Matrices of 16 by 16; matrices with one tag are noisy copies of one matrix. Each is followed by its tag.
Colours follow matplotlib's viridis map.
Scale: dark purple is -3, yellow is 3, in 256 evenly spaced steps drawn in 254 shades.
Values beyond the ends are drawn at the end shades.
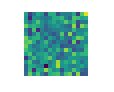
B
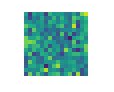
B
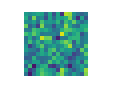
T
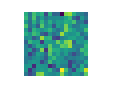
T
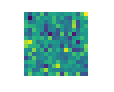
B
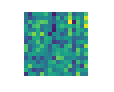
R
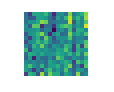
R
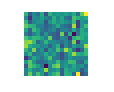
B
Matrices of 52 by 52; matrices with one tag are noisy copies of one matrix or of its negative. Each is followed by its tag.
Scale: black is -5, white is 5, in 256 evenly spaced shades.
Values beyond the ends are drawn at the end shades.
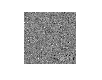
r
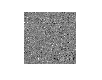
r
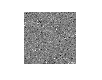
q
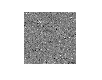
q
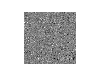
r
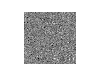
r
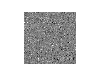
r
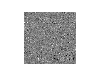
r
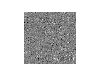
r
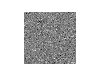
q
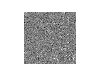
r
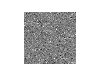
q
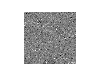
q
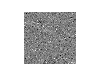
q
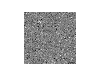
q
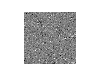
q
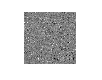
r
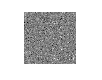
r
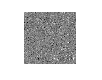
r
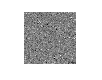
q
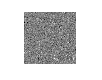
r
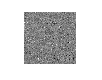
r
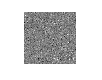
r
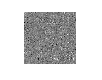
r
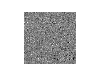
r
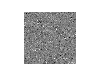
q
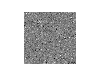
q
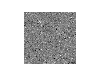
q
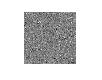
q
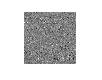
r
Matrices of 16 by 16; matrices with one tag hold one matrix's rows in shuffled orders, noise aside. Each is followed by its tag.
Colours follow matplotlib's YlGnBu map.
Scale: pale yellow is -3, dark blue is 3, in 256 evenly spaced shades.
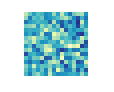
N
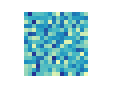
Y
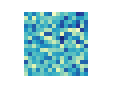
N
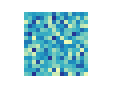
Y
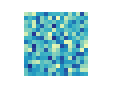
Y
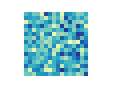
N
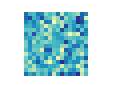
N
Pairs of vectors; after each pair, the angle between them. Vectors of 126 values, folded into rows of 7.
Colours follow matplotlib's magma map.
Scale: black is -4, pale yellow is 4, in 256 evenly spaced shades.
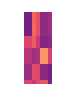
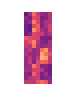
nearly parallel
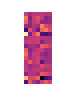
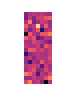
partly opposed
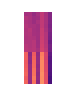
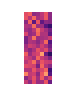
partly aligned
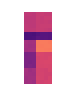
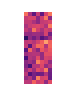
partly aligned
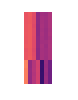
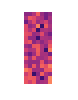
orthogonal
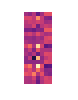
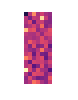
orthogonal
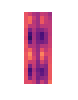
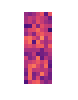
partly opposed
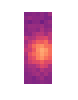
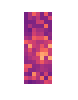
partly aligned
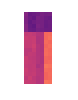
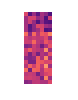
partly aligned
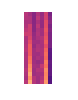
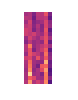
nearly parallel
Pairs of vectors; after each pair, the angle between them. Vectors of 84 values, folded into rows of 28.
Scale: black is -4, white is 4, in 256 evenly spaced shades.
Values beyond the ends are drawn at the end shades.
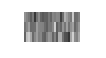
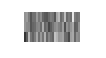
partly aligned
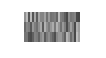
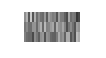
nearly parallel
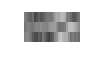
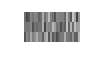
orthogonal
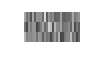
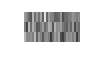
nearly parallel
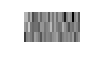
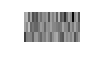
nearly parallel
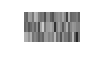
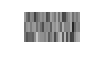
partly opposed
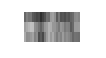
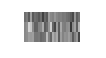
partly aligned
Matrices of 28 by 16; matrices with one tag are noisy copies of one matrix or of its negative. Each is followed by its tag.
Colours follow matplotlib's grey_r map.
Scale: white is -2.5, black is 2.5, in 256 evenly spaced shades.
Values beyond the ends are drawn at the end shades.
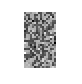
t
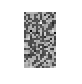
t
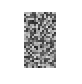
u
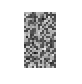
u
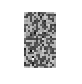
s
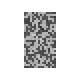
s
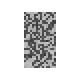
t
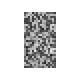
s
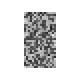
s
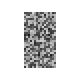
u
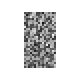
u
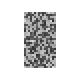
s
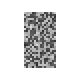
u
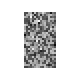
s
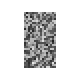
t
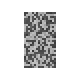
s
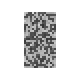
s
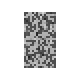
s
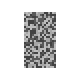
u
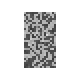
t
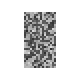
t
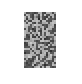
t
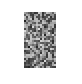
t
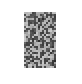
u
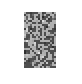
t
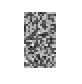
s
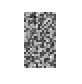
u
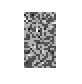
t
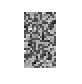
t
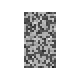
s
